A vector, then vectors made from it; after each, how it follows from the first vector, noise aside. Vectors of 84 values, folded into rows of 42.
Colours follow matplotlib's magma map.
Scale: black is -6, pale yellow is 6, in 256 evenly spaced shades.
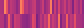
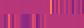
partly zeroed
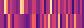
scaled up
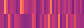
copied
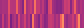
reversed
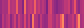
reversed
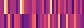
scaled up
